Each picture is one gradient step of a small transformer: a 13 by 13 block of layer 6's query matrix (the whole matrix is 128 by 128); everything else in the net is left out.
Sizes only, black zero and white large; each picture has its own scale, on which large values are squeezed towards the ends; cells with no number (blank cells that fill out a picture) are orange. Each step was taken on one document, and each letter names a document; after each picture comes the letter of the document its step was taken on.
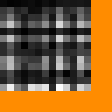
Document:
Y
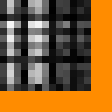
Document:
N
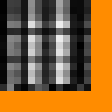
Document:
N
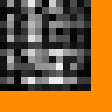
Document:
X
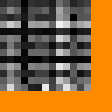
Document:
Y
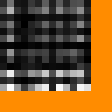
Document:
Y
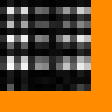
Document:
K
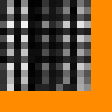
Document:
K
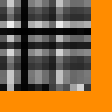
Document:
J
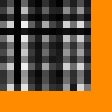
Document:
K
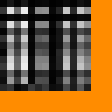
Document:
K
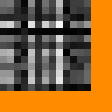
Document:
Y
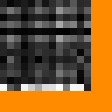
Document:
J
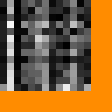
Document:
N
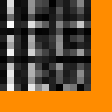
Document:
N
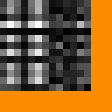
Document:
J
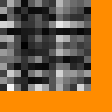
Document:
J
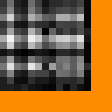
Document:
X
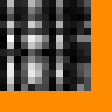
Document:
N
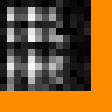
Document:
X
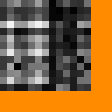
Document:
J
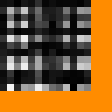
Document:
K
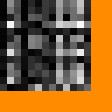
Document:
N
